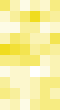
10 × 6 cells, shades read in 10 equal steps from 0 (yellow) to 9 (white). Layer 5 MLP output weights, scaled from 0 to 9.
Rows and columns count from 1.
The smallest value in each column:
0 1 2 0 4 2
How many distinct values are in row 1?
5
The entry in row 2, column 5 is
4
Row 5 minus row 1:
-3 -5 -6 -1 -3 1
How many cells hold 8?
7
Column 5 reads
7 4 8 6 4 7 8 4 4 4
